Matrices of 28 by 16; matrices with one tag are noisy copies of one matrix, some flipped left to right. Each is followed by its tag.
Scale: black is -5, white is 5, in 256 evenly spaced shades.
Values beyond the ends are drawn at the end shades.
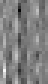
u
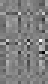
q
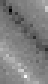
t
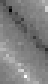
t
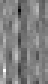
u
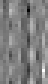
u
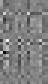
q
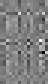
q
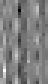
u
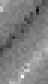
t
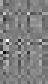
q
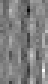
u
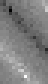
t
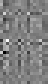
q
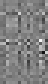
q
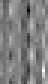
u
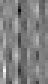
u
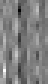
u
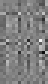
q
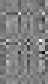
q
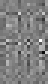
q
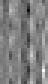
u
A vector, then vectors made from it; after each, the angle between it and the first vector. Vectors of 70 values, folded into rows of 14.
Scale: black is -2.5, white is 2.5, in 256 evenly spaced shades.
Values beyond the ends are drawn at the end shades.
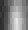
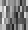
partly opposed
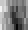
nearly opposite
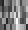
partly aligned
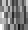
partly opposed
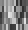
orthogonal
